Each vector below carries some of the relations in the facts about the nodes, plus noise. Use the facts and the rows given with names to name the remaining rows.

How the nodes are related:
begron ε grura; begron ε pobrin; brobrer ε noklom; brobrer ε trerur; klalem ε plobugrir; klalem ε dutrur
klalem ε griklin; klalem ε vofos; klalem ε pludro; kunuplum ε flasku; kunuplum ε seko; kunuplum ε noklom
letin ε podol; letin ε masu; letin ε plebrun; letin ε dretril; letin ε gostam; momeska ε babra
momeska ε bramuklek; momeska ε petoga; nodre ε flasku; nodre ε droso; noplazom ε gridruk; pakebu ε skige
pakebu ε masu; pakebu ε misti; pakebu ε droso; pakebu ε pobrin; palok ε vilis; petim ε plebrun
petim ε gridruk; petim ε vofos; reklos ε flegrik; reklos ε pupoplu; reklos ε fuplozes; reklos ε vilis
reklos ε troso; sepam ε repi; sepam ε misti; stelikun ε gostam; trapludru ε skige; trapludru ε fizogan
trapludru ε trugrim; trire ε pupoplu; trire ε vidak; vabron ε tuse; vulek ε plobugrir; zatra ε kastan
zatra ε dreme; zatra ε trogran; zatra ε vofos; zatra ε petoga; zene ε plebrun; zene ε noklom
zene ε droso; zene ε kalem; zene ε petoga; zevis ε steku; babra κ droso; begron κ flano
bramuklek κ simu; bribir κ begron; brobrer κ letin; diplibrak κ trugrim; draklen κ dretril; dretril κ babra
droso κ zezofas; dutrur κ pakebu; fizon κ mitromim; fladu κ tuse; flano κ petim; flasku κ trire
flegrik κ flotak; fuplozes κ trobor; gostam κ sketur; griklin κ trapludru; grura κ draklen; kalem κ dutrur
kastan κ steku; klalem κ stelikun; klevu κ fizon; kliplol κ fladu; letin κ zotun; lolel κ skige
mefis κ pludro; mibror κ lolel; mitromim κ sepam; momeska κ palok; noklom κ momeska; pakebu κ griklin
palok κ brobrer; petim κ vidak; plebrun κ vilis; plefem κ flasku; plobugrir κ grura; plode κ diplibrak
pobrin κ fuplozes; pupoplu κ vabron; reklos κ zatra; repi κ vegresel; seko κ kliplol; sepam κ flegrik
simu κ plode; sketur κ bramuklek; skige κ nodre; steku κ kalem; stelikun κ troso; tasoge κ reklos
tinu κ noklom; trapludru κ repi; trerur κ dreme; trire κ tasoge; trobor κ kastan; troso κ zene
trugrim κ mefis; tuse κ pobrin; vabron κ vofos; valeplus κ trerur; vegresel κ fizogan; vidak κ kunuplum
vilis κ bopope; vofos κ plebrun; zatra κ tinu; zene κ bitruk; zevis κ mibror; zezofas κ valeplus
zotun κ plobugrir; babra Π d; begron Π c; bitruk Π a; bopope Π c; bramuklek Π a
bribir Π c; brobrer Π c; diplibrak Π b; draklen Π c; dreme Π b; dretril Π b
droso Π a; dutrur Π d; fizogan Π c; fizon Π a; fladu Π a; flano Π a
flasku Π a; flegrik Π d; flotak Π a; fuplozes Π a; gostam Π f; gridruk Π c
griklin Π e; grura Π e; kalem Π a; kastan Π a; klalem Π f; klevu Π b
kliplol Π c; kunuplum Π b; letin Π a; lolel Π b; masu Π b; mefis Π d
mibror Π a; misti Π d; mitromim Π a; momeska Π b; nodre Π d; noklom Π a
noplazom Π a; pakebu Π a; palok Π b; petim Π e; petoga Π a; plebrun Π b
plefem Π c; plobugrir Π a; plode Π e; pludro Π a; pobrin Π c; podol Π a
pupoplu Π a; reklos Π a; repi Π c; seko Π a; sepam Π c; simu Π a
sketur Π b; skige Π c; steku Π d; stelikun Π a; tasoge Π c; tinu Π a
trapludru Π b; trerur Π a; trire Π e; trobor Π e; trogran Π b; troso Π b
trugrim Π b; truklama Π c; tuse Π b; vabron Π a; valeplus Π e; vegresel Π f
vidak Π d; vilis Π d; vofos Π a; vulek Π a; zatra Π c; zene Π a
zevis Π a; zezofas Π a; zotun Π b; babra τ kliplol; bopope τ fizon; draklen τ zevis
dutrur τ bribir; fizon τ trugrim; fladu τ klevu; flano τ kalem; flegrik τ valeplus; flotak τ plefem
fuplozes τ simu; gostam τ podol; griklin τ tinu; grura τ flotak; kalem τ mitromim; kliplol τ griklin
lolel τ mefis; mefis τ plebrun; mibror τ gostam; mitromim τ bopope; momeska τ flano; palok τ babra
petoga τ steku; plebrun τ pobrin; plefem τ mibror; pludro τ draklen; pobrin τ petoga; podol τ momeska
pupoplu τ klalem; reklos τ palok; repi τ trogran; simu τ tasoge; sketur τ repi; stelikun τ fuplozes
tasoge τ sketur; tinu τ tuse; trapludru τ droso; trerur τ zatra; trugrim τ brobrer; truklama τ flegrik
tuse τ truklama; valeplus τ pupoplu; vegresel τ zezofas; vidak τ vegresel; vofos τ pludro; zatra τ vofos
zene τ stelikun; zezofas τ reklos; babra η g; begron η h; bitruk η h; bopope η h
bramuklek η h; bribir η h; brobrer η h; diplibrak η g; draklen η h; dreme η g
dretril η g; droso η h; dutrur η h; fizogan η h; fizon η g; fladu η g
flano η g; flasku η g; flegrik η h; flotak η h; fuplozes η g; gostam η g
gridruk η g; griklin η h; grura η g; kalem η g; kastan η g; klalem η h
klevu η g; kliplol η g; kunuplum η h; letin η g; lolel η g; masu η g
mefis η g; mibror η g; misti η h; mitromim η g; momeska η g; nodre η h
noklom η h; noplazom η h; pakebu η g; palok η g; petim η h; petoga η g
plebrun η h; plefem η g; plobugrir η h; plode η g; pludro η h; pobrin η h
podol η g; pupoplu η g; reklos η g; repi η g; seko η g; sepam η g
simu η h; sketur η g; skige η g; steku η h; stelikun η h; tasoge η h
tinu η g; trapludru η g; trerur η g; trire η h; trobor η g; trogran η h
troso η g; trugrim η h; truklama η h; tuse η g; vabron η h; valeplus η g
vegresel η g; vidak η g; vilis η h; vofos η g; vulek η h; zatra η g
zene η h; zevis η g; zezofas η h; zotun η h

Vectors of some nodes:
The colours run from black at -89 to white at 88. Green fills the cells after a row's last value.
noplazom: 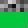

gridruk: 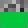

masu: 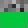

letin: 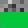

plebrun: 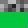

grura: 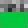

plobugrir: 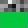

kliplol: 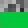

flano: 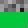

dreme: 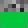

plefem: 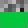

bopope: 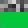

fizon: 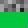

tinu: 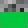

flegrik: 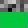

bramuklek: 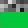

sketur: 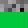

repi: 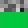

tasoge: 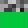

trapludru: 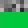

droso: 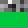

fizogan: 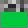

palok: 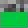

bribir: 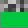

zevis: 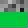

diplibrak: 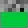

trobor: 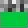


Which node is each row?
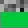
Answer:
fuplozes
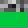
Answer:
truklama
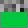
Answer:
kalem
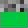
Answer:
pakebu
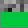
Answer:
vidak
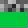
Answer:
trugrim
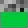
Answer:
fladu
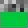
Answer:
tuse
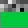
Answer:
simu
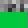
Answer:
valeplus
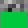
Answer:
babra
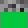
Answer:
petoga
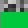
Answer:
brobrer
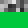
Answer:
pobrin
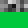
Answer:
zotun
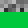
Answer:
zatra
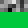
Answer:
steku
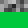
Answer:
klalem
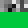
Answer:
griklin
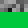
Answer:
mefis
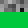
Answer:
pupoplu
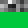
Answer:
zezofas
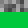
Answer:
vegresel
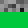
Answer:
podol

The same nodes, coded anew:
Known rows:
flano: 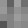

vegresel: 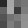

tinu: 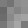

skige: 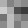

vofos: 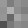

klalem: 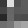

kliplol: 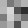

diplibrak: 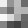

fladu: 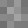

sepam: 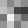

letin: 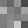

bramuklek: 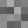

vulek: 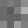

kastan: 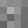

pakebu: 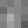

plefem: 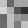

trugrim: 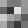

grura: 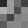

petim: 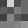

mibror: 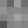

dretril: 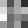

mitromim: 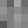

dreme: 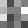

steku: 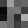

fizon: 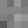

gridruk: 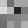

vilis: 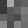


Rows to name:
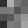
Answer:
gostam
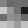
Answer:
draklen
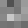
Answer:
reklos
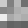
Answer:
sketur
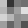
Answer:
palok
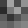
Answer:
dutrur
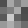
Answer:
vabron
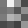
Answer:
plode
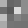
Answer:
plebrun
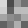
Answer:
momeska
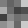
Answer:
bopope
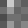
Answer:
trobor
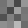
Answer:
noklom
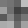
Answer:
fizogan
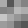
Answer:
trapludru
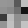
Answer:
tasoge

